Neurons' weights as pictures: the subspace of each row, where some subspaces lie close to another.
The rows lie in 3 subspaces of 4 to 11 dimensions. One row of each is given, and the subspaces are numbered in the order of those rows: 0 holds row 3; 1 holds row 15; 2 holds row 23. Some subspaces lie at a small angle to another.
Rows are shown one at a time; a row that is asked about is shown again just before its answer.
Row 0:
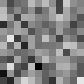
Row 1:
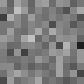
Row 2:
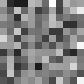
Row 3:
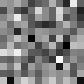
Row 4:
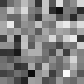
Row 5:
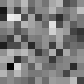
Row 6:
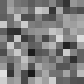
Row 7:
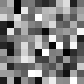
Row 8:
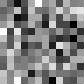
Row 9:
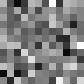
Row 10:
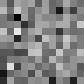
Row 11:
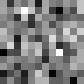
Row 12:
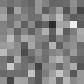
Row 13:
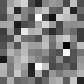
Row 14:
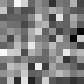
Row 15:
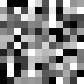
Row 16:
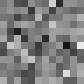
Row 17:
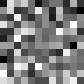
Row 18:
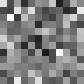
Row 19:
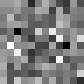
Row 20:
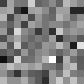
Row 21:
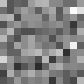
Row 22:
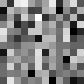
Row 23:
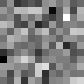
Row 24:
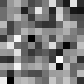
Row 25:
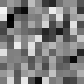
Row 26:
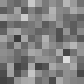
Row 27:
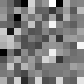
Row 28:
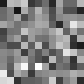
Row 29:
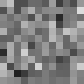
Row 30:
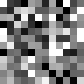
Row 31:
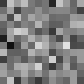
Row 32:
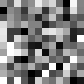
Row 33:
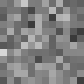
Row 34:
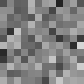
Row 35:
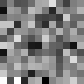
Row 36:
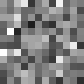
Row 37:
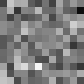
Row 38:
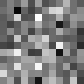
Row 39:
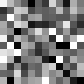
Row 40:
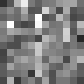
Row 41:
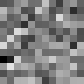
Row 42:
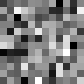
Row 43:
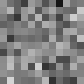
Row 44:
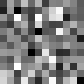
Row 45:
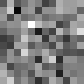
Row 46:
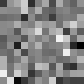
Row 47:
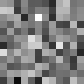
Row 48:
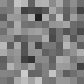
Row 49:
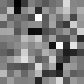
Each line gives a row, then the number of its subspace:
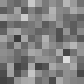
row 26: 1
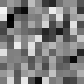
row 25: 2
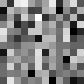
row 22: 2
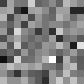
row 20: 0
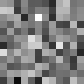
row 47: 2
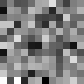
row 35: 2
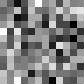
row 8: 2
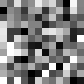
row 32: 2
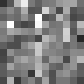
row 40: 2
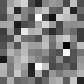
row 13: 2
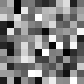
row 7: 2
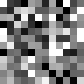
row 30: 2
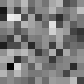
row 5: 2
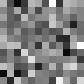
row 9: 1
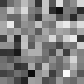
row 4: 2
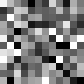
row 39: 0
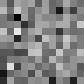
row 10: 2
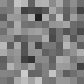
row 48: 2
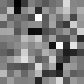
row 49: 2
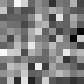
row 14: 2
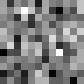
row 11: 2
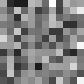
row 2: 1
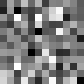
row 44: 2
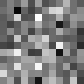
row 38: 2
